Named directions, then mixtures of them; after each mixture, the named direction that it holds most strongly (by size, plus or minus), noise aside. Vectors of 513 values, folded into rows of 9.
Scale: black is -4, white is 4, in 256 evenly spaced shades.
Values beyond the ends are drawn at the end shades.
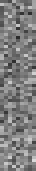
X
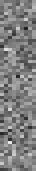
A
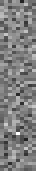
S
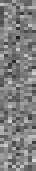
X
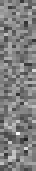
S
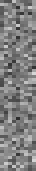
X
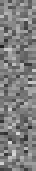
A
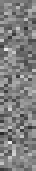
A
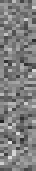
A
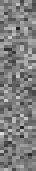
A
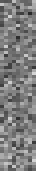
X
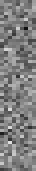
A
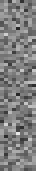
S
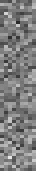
X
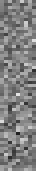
S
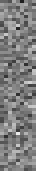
S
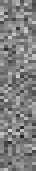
A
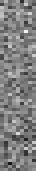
S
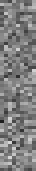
X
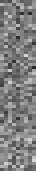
X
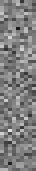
A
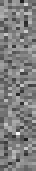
S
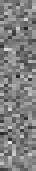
A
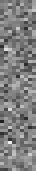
A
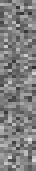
X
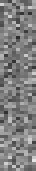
X
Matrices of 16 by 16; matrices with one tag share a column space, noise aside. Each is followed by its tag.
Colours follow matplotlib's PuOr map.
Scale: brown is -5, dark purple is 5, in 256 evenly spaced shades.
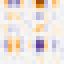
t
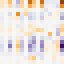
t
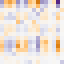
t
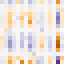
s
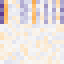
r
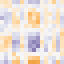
s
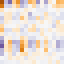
t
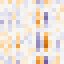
s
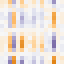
s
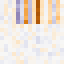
r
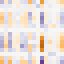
s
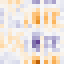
s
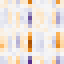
s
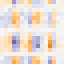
s
